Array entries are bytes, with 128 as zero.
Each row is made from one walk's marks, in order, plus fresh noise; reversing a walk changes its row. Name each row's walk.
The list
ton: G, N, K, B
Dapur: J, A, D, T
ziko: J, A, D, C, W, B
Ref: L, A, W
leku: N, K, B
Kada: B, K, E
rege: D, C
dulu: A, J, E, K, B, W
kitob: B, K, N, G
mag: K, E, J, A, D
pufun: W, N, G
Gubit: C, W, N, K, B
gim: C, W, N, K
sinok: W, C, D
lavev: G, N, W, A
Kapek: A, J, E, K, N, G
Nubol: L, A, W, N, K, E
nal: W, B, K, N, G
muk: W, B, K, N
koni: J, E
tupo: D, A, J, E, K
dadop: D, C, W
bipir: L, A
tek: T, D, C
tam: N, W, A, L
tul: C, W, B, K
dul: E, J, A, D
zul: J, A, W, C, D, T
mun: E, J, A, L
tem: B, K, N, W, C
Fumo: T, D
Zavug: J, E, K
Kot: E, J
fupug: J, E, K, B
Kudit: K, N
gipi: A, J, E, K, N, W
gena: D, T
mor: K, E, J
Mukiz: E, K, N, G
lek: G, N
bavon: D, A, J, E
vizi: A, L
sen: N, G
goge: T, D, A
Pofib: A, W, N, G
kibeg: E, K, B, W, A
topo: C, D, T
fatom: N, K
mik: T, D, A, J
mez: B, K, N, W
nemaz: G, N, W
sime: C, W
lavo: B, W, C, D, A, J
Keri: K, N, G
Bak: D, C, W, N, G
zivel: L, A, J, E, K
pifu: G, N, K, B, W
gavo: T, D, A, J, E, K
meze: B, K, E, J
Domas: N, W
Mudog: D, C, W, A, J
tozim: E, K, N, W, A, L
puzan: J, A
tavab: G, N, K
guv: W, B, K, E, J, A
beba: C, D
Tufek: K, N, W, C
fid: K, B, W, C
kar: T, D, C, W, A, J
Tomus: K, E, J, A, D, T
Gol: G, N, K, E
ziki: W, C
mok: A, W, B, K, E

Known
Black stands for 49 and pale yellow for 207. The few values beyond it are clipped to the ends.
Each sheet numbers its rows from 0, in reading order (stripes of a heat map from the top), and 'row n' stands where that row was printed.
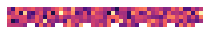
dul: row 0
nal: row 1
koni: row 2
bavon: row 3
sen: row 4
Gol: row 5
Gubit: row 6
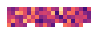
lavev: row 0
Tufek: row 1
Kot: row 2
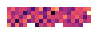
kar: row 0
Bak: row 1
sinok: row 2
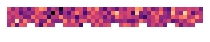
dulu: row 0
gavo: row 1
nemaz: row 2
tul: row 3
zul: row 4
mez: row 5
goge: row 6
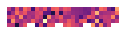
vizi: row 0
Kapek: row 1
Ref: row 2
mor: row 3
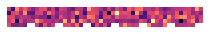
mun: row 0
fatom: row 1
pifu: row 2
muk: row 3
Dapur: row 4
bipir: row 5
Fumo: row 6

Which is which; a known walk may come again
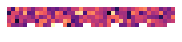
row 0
mun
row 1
mok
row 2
tam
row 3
bavon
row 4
sen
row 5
tavab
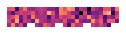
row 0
sime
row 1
leku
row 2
gavo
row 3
Domas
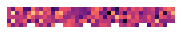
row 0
meze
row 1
Kada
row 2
Ref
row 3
tupo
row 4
tek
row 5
pufun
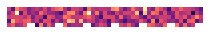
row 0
puzan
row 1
Mukiz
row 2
guv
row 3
Keri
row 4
Tufek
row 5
Kot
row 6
mik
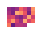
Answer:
lavev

